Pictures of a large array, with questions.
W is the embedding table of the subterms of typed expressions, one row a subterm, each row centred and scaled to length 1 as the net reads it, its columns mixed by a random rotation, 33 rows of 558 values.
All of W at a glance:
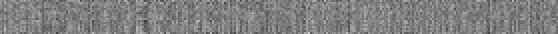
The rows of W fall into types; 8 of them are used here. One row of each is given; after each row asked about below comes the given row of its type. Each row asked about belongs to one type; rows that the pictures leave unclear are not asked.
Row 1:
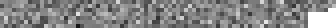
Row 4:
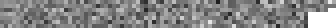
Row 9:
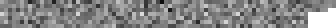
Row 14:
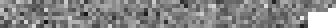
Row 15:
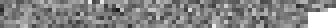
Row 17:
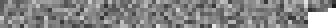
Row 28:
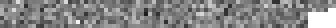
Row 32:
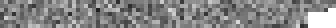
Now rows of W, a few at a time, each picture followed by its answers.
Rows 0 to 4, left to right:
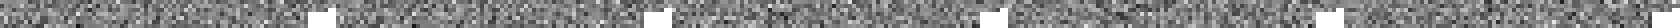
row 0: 1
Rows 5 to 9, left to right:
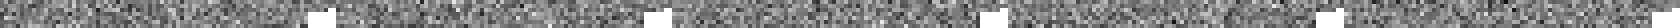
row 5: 32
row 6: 15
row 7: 4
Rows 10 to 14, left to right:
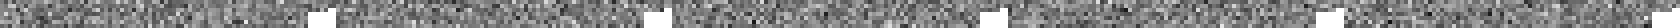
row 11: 28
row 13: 15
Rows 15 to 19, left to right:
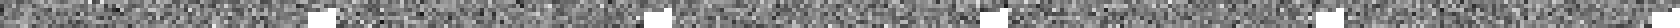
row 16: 14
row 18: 14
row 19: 32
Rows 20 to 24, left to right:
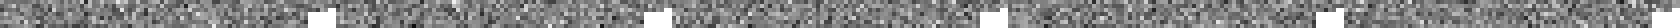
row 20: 15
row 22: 1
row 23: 4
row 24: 28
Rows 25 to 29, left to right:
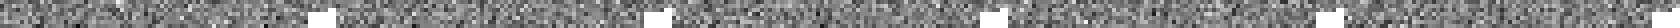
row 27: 14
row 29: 1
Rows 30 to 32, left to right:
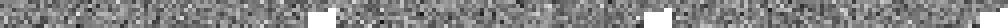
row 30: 1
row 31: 14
